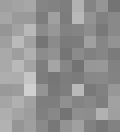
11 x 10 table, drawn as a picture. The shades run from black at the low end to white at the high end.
Calmest part: middle right. Seam: vertical, 30% of the way across, the left part higher. Average level on the scale: 60%. Stripes: none.
